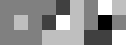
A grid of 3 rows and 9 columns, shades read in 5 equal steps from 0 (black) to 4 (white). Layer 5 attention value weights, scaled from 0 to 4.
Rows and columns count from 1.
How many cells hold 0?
1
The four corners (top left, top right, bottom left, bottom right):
2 3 2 4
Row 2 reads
2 3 2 1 4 3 2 0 2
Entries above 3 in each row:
1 1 1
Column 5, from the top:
1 4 3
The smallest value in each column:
2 2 2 1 1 3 1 0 2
